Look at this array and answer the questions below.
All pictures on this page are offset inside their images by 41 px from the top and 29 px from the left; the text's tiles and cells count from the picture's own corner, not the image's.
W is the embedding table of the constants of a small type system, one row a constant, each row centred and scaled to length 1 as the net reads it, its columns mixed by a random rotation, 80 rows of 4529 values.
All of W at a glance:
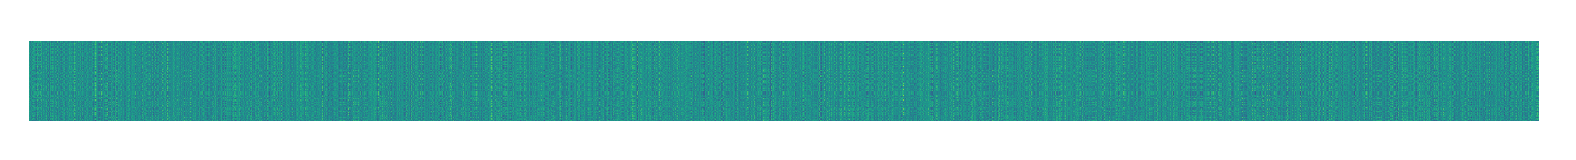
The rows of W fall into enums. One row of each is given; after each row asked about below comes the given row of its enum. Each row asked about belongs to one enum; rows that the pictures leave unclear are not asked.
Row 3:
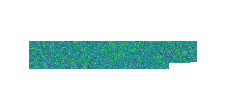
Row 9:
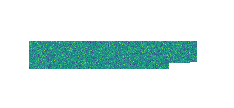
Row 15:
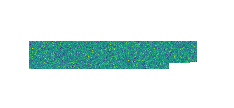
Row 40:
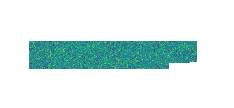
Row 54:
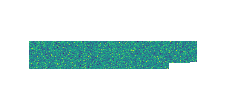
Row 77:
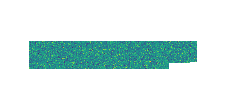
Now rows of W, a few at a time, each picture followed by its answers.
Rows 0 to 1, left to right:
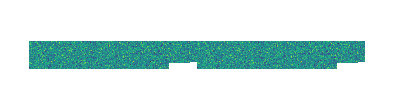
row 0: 9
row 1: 9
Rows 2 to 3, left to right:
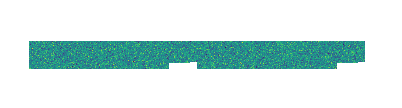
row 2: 15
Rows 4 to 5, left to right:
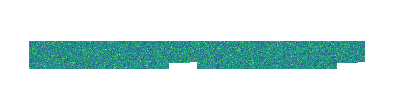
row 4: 77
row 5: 9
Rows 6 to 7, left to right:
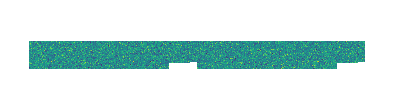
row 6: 9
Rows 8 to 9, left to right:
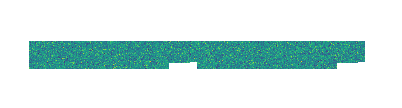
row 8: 77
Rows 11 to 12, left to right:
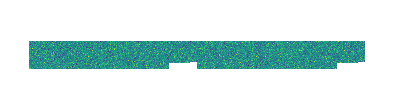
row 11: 15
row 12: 54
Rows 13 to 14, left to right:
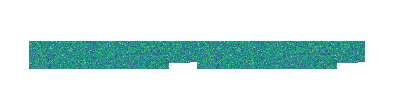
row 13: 9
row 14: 9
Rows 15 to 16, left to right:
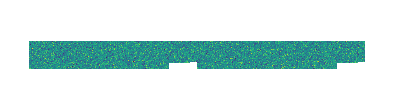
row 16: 77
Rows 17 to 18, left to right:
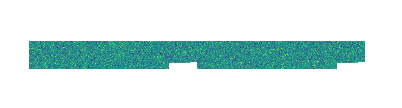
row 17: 3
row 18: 77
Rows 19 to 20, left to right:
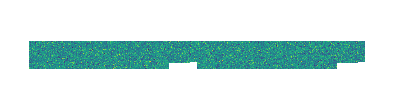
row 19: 77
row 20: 9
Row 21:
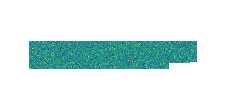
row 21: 15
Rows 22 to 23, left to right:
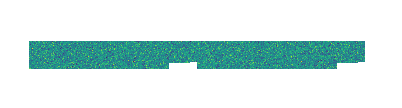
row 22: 15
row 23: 9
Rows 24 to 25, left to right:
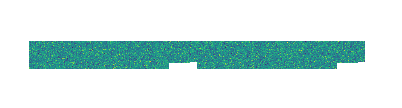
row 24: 77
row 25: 54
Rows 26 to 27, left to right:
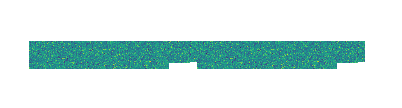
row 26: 77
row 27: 77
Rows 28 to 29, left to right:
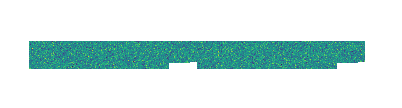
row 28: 15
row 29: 40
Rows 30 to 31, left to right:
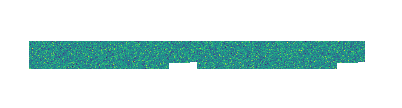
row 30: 15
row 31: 54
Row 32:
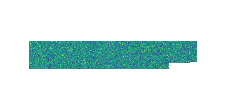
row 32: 9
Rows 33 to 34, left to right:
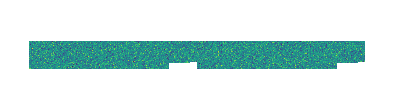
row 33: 15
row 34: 40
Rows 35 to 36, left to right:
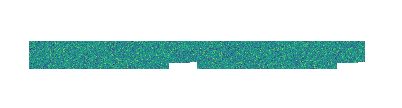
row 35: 40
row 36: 15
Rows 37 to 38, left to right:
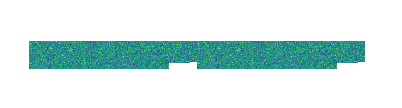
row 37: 9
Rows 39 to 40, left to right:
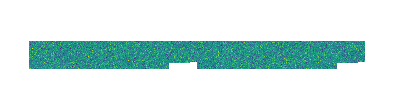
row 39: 15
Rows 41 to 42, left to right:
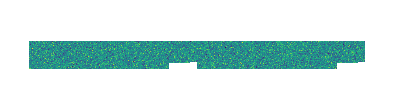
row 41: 15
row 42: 3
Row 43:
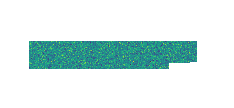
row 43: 9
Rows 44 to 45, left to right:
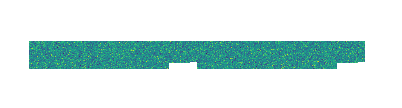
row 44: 54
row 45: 77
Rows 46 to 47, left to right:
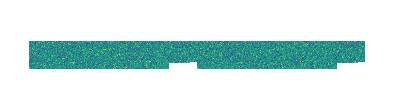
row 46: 77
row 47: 15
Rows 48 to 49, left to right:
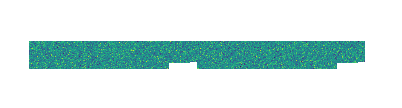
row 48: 54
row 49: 15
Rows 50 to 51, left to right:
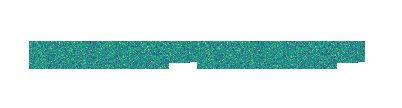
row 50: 9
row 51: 9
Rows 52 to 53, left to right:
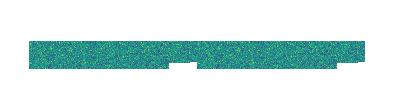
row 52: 9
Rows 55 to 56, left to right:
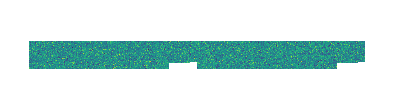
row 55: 77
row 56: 9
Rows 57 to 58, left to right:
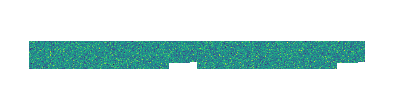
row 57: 40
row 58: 54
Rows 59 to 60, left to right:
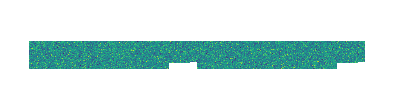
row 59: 54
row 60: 77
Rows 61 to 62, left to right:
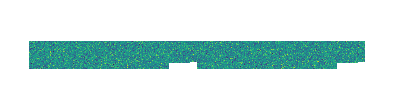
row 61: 40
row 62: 77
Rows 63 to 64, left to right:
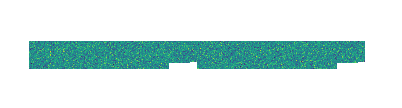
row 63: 40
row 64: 15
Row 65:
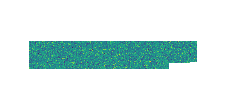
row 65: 77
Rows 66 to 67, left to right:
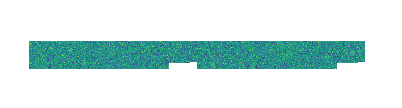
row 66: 9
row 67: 3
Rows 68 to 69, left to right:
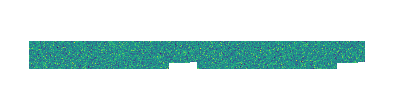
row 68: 3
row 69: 15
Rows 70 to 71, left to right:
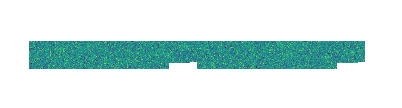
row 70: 40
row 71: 3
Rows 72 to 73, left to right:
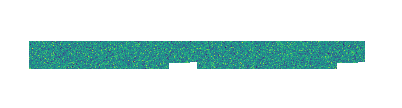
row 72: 15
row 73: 3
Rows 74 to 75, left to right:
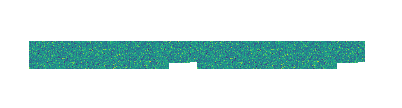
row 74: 77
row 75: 77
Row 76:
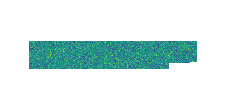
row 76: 40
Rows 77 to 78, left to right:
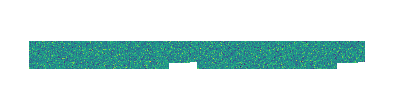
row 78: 15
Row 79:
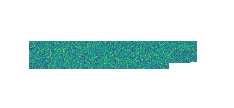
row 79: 40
